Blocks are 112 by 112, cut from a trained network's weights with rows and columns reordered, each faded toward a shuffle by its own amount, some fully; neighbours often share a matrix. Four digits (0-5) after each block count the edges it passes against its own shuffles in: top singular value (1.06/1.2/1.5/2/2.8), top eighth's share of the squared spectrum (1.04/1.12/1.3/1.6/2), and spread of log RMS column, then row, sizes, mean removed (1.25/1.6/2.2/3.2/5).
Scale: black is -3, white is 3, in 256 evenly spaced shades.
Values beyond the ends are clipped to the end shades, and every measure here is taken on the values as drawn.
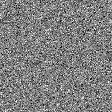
3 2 1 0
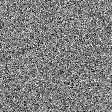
0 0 0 0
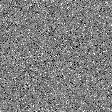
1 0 0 0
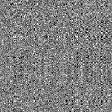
4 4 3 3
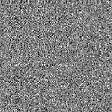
4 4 2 2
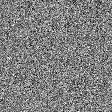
0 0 0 0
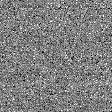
2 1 0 0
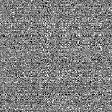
4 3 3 2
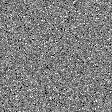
0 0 0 0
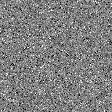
2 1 0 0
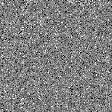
3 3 1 2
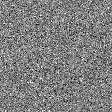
0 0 0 0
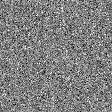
1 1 0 0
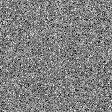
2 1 0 1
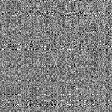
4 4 2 3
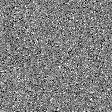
1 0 0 0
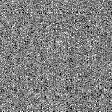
3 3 1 2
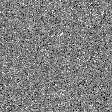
1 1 0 1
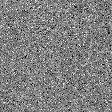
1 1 0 1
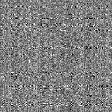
3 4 2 3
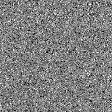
3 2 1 1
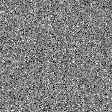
2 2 0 1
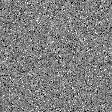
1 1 0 0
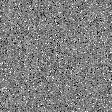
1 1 0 0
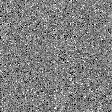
2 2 0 1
